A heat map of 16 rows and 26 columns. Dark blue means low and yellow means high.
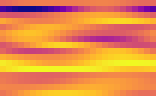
The bottom right is the smoothest part. The values are skewed, with a long tail toward low values. Streaks run across, left to right. The ninth with the lowest average is the top left. Overall the values sit about 70% of the way up the scale.
